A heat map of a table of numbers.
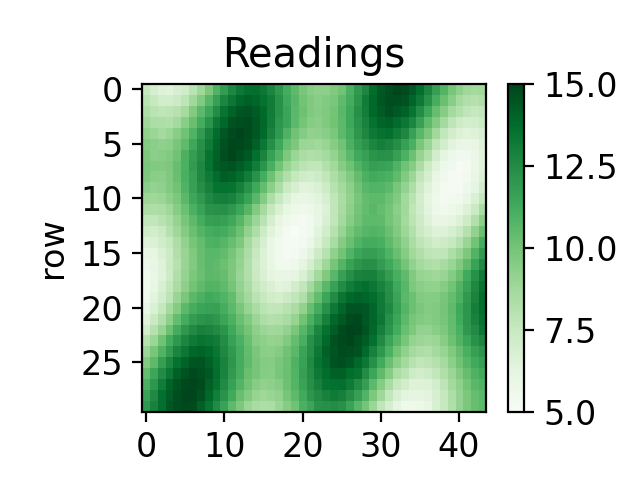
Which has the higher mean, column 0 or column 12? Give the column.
12
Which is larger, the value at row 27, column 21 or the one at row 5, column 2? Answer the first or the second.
the first
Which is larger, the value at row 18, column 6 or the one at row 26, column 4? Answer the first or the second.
the second
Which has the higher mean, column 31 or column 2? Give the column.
31
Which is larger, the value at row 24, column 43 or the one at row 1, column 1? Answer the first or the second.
the first
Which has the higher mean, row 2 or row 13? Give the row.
2
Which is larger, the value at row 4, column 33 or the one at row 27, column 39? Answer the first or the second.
the first
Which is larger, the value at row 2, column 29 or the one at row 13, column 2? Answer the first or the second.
the first
